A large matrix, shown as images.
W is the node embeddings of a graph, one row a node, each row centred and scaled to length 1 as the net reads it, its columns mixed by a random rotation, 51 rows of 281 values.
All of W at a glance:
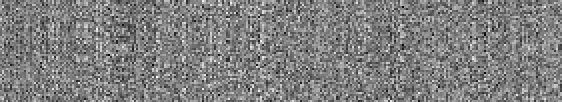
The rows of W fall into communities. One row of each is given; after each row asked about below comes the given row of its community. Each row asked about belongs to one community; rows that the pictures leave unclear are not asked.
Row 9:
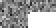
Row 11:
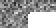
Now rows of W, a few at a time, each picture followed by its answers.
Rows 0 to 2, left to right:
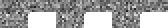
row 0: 11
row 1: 11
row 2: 11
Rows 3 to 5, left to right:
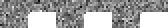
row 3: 9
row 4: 9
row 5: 11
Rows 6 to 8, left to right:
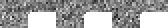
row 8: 11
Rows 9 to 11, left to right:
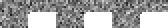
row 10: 9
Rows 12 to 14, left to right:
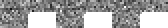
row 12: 11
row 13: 11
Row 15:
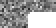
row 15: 9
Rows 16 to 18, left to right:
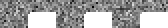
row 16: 11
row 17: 11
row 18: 11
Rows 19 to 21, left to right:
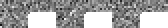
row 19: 9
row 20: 11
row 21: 11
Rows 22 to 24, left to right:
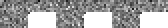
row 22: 9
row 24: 9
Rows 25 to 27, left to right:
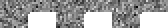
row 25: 11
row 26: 9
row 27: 9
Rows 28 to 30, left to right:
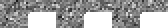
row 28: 11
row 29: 11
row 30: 11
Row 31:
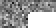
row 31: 11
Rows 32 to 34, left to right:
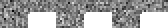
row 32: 9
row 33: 11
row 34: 11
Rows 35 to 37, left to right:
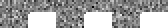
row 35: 9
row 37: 9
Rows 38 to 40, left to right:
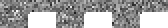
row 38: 11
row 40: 9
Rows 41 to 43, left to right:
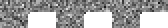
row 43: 9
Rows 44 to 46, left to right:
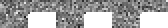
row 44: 11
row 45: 9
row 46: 11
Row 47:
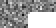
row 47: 9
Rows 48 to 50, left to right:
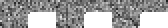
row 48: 9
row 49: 9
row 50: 11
